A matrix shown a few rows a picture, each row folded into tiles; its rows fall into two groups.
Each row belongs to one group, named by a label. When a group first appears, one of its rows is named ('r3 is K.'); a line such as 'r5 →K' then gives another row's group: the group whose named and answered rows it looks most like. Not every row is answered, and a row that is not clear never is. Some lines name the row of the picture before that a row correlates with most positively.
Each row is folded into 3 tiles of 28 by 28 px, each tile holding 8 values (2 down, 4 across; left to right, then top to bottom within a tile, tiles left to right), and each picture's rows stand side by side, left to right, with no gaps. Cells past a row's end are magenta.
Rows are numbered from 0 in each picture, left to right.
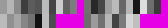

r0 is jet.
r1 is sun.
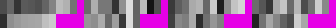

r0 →sun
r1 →jet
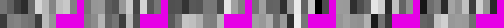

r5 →sun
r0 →sun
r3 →jet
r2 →sun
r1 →jet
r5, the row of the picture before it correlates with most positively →0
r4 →jet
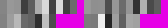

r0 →jet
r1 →jet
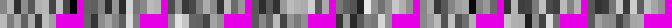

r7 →sun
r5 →jet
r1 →sun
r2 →jet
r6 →jet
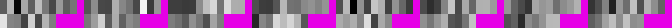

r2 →sun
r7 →sun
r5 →sun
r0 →jet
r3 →sun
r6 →sun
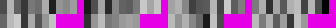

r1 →sun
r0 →jet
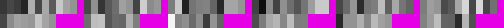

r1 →jet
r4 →sun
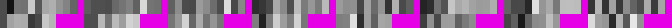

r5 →sun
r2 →jet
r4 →jet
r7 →jet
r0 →sun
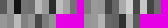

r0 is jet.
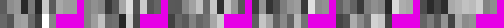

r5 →sun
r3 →jet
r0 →sun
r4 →sun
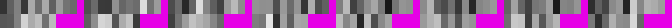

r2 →sun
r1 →sun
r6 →jet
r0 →sun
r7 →sun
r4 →jet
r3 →jet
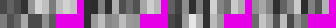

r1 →sun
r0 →sun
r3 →jet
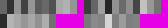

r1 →sun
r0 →sun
